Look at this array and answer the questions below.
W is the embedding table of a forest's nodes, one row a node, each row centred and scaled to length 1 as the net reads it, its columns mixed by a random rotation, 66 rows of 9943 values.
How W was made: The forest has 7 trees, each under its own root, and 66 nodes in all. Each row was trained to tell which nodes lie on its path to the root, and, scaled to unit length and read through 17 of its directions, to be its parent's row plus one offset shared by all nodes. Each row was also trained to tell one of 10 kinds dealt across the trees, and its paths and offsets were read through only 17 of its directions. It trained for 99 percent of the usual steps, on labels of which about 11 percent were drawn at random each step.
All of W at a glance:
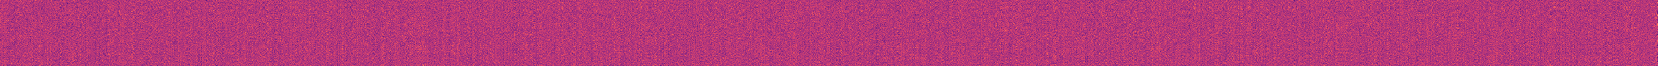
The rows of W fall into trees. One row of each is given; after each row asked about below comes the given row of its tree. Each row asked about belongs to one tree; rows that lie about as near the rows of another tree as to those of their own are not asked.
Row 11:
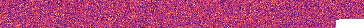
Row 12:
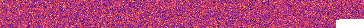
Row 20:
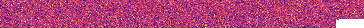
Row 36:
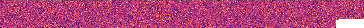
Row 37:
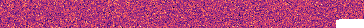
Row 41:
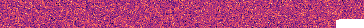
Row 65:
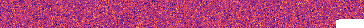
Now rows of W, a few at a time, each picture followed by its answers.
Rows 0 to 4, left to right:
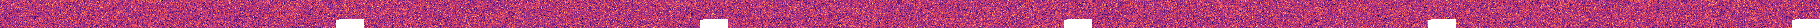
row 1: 12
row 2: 41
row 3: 36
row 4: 11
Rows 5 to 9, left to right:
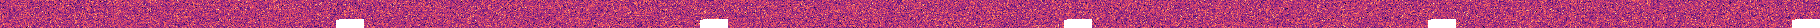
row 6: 41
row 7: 41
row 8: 41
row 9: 65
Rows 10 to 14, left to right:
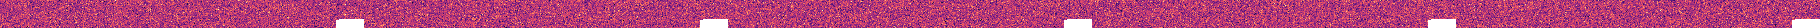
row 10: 37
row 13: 11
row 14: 36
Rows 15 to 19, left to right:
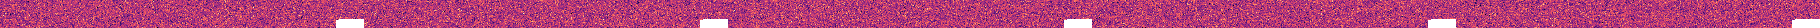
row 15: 36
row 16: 65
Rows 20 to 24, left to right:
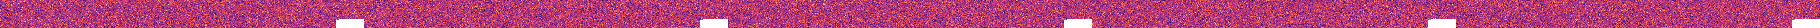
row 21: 11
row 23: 41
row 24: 36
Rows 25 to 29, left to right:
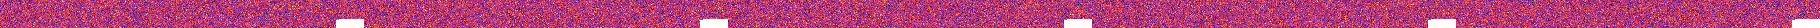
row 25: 37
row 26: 36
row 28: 37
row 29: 41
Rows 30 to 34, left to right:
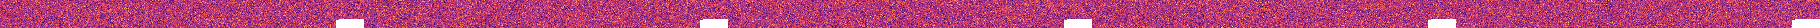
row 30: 41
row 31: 11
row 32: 20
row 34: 11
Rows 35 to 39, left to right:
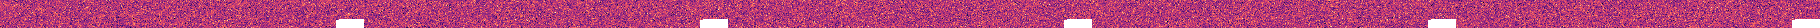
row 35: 12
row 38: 12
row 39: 41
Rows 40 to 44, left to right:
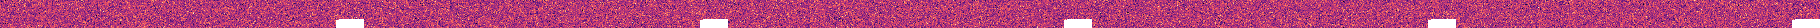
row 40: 36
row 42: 37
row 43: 65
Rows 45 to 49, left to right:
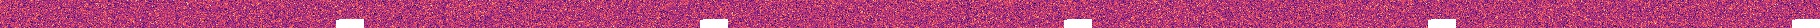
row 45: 11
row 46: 37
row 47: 11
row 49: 37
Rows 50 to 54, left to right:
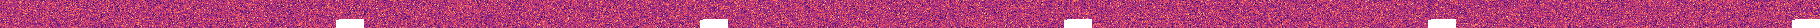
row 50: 41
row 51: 11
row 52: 37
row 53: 37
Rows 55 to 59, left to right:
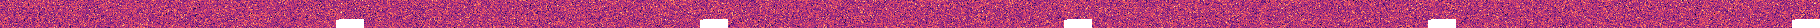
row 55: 41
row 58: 11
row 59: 37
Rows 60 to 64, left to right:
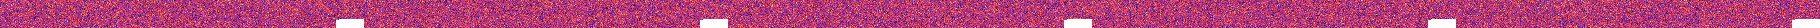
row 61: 11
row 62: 36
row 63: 12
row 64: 37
